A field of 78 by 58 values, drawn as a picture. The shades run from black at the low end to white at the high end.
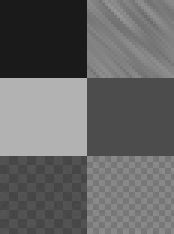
The table splits into 3 rows of 2 panels. Panel 1,1: very low, flat. Panel 1,2: middling, slanting down to the right, faint in contrast. Panel 2,1: high, flat. Panel 2,2: low, flat. Panel 3,1: low, checkered, faint in contrast. Panel 3,2: middling, checkered, faint in contrast.
